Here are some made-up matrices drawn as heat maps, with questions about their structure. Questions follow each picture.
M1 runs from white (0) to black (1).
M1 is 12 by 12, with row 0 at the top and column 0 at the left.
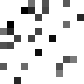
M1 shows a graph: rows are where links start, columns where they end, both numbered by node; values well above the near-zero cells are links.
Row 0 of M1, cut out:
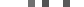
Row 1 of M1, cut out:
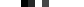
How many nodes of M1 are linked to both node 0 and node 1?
2
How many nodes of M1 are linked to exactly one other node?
3
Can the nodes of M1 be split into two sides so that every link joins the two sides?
no
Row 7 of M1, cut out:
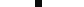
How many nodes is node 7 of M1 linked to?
1
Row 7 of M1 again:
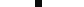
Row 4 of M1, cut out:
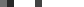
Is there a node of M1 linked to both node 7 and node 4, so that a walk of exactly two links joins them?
yes
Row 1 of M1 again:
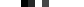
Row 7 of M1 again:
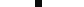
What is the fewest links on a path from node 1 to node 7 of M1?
3
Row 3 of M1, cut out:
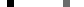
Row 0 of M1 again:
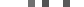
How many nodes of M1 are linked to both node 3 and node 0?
1
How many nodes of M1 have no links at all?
0
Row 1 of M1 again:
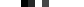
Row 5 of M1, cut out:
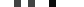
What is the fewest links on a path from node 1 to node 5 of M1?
2
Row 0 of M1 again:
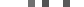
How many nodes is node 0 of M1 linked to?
3
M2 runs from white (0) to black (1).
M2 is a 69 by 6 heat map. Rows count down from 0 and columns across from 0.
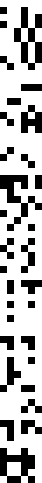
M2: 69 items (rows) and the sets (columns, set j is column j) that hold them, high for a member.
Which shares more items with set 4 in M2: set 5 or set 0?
set 0
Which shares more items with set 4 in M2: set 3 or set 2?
set 3
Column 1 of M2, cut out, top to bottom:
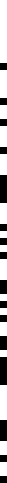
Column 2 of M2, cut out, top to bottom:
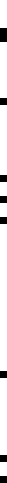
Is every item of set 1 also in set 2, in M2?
no
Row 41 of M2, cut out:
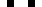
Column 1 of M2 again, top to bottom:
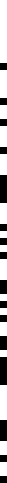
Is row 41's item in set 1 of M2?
yes
